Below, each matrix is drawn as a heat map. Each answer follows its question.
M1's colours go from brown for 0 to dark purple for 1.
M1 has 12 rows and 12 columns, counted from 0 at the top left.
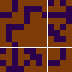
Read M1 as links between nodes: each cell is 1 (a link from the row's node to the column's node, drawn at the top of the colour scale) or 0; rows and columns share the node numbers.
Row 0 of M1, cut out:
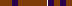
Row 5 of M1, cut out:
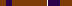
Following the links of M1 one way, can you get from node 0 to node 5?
yes
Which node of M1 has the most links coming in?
node 2
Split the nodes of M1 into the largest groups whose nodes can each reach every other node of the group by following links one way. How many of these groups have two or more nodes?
1
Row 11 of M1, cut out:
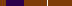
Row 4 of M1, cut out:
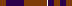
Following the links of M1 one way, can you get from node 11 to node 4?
yes
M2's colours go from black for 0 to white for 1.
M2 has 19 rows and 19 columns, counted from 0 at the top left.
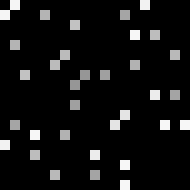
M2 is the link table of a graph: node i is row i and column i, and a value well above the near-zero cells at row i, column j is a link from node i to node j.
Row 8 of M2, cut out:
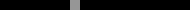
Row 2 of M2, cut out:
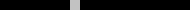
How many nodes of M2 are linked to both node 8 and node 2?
1
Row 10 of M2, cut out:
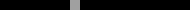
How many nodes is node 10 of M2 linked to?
1
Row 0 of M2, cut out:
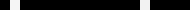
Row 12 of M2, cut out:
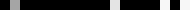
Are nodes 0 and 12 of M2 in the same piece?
yes
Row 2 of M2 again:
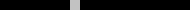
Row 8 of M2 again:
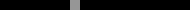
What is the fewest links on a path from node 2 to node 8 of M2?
2
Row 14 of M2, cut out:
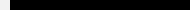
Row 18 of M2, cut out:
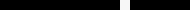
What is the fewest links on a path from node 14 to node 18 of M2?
4
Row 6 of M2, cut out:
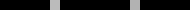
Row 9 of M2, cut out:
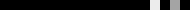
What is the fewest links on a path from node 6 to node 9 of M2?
3
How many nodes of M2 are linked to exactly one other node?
8
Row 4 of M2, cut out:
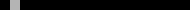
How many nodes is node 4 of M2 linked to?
1
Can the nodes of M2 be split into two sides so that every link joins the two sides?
no
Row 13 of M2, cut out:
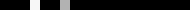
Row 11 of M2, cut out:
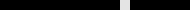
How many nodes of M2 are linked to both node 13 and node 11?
0
